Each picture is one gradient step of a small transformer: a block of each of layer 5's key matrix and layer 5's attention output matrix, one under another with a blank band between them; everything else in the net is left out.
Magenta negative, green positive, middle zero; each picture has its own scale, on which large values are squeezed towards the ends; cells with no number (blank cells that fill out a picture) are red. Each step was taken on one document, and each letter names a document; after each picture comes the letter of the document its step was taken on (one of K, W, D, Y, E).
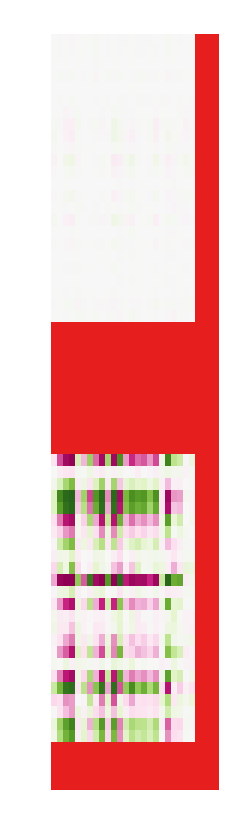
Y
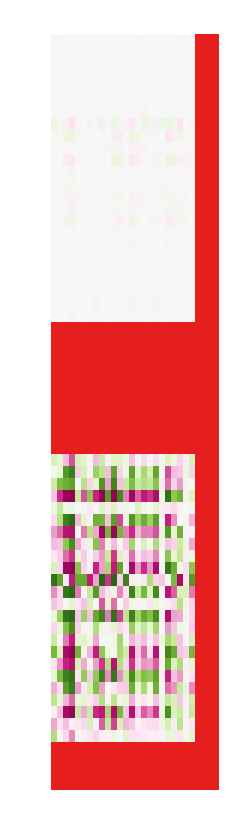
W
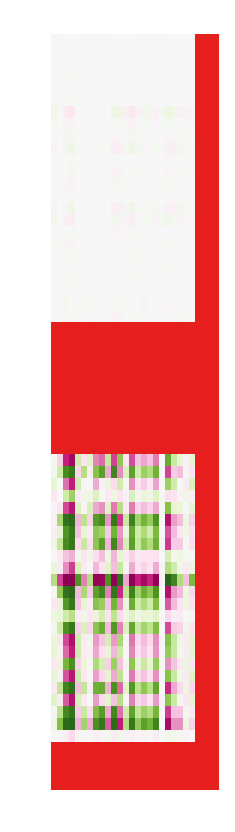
W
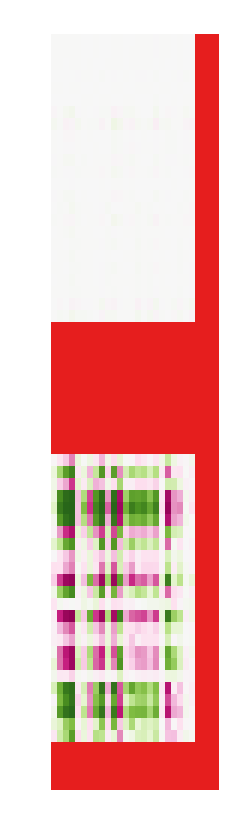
Y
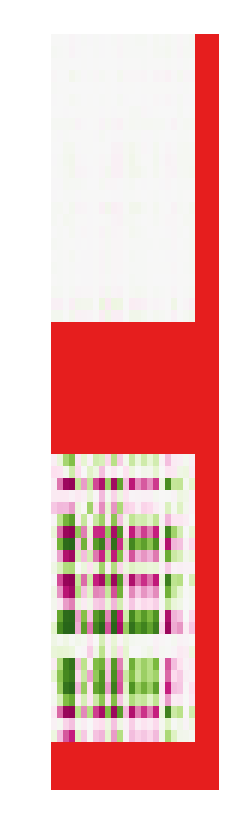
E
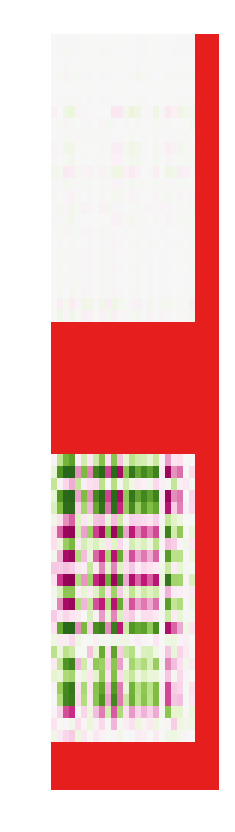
E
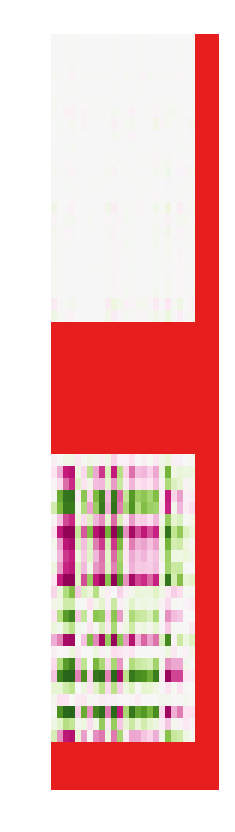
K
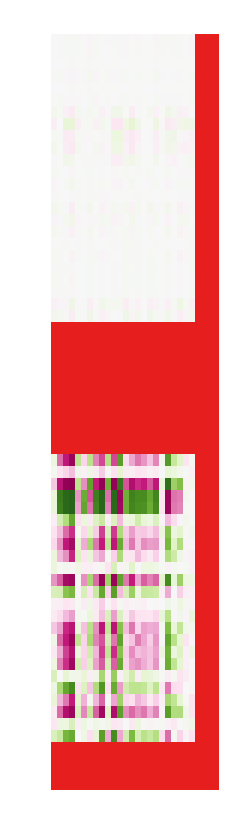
Y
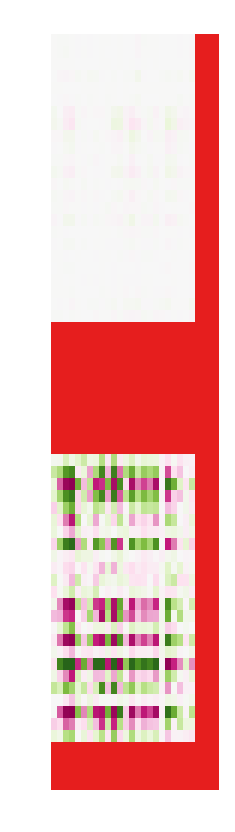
E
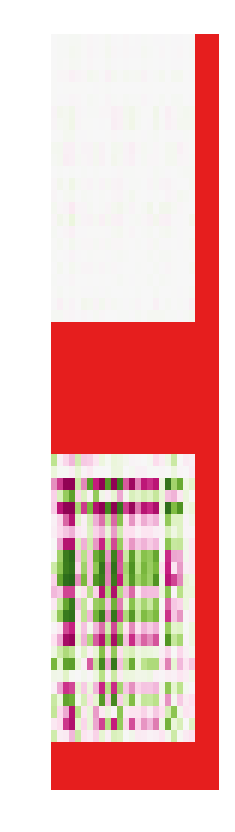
K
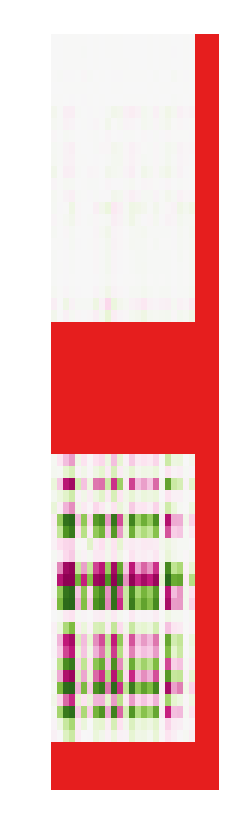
W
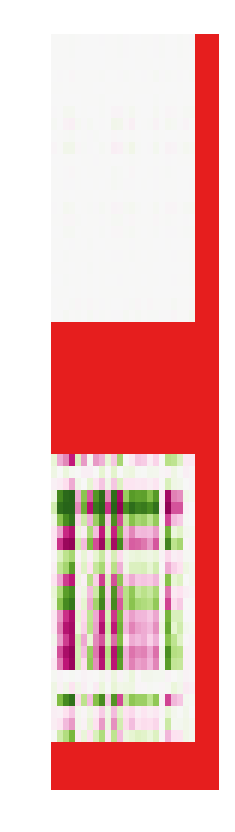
Y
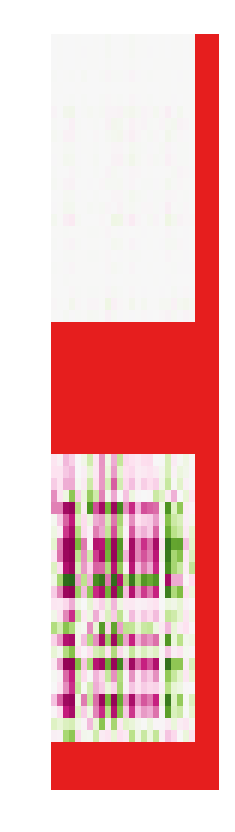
K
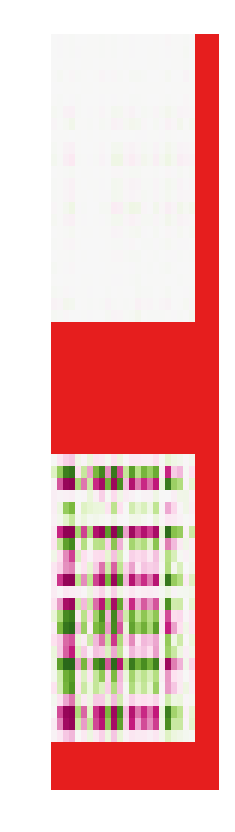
E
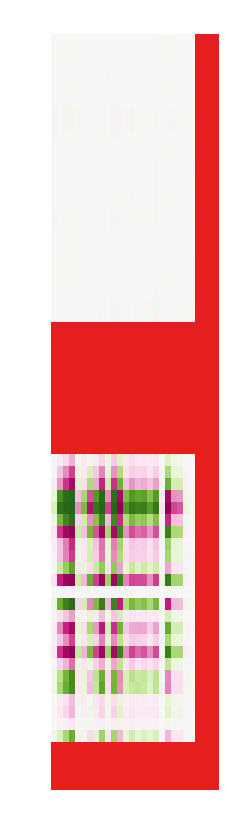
Y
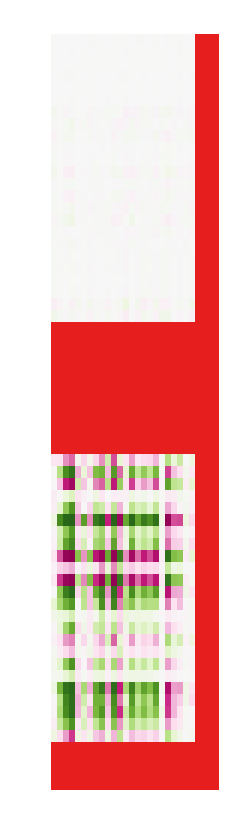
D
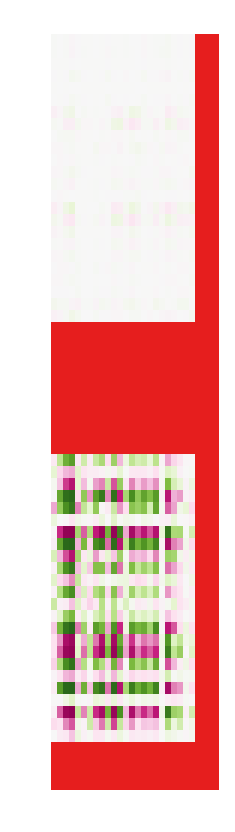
E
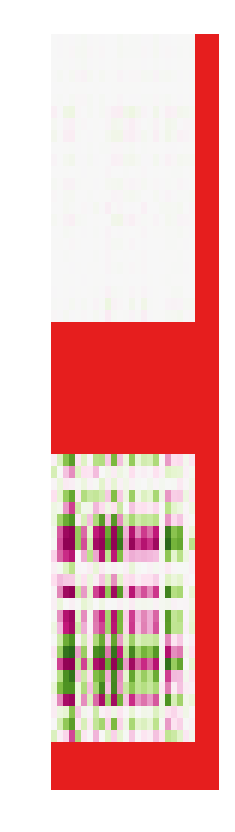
K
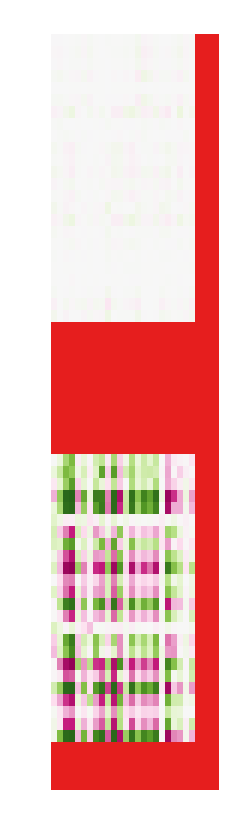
K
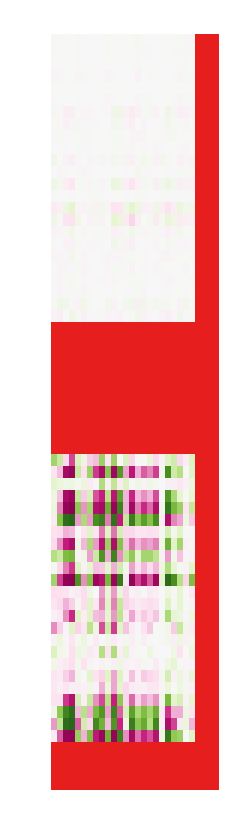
W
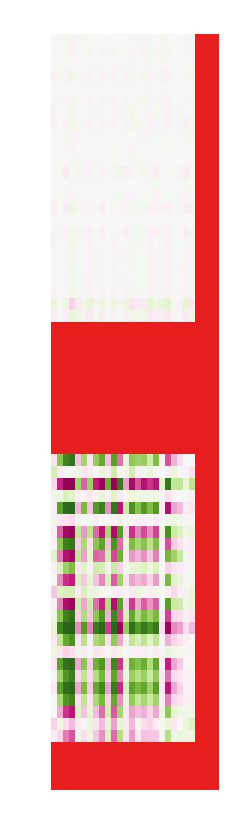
E
